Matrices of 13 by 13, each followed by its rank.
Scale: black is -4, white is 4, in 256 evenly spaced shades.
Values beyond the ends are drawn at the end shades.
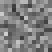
full rank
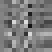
two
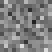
full rank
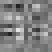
two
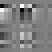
one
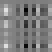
one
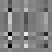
one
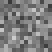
full rank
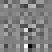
two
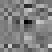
two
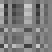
one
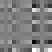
one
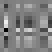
one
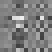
two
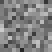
full rank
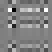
one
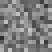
full rank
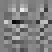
two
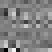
two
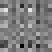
two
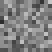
full rank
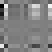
one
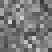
full rank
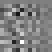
two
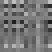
two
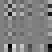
one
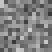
full rank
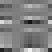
one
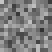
full rank
